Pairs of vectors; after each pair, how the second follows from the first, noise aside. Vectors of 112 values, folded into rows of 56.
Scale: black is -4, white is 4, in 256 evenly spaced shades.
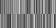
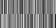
shuffled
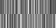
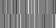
partly zeroed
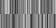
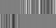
partly zeroed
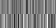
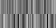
sign-scrambled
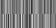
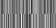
copied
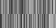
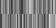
copied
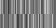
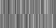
shrunk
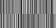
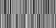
shuffled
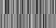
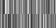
negated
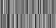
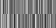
negated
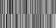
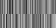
copied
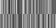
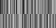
negated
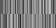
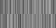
shrunk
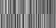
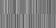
shrunk
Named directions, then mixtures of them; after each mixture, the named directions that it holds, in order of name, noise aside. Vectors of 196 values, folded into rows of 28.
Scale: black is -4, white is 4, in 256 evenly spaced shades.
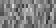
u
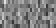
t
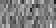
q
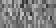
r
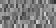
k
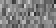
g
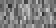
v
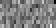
k, q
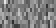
t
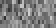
g, r, v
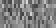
r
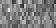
g, r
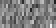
q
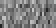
k, t, v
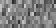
g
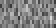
t, v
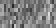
k, u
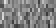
t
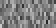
k, u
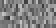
k, t, v
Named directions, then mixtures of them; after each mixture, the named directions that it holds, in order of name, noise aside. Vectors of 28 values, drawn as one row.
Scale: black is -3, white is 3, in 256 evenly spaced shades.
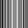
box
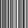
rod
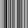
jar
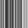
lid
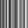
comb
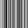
jar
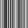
jar, rod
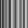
box, comb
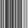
lid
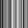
box, comb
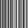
rod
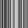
box, jar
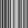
box, jar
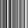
comb, jar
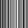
box, rod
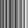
comb, lid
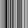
jar, lid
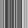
lid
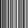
rod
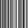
rod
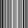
box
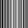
box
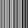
lid, rod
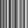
comb
